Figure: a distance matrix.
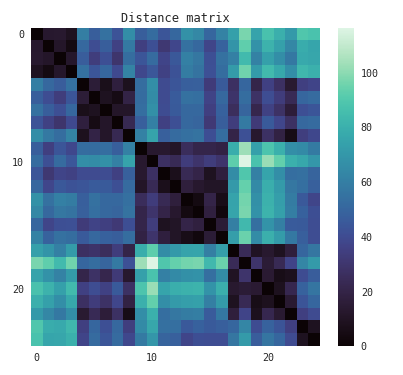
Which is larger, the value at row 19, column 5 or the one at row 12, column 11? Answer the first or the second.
the first
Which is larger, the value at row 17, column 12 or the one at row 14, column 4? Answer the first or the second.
the first
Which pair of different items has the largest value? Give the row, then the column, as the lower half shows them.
18, 10
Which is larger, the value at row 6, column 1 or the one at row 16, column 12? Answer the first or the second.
the first
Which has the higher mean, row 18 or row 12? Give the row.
18
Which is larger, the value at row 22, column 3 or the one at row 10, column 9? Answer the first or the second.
the first
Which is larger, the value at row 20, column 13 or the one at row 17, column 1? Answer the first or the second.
the first
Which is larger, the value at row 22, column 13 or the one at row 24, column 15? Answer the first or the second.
the first
